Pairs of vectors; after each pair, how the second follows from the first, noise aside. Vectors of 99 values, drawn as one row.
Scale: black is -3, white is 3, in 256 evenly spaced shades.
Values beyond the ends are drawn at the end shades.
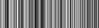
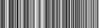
negated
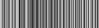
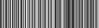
wrapped around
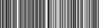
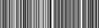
reversed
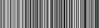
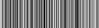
wrapped around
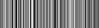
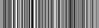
negated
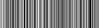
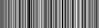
wrapped around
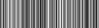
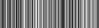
wrapped around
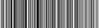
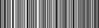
negated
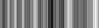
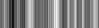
wrapped around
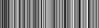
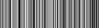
reversed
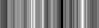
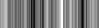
negated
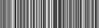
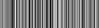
negated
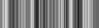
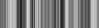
reversed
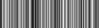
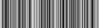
negated
